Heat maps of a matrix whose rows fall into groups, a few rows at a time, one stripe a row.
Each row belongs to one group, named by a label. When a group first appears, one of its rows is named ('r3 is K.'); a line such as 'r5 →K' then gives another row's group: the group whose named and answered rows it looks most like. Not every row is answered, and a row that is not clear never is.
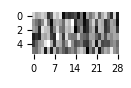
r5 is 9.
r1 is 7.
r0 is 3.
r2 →7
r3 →7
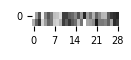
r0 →3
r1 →3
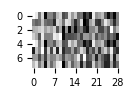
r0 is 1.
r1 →7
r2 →9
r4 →1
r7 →1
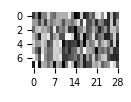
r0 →7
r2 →9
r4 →3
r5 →3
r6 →3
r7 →7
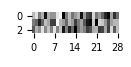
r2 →9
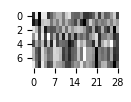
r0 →7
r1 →7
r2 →1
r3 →9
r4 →9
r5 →3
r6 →3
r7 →3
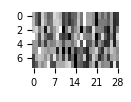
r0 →3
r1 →3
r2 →1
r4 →1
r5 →9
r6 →9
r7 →7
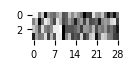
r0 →1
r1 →7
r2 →3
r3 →7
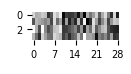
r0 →3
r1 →9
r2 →3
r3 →3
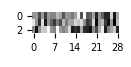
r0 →1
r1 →1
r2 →7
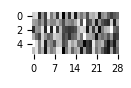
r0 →9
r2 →9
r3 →3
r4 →1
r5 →1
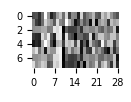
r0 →7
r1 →7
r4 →7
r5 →1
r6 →3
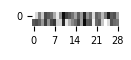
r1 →7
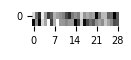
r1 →7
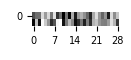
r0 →9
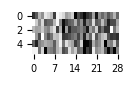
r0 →7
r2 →9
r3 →3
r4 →7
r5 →1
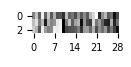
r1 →1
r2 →3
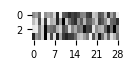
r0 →9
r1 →9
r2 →1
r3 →9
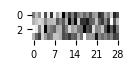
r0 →9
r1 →9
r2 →1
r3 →3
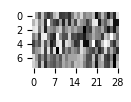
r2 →1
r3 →7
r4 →7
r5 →9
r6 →1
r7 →1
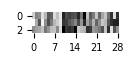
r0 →3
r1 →3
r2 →9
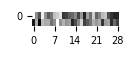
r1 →7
